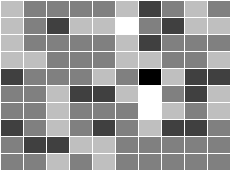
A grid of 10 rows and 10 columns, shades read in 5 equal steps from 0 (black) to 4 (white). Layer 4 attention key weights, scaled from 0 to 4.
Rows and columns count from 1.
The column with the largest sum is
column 6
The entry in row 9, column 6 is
2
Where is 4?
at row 2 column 6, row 6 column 7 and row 7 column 7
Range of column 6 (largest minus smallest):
2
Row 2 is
3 2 1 3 3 4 2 1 3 3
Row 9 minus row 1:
-1 -1 -1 1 1 -1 1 0 -1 0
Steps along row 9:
down same up same down same same same same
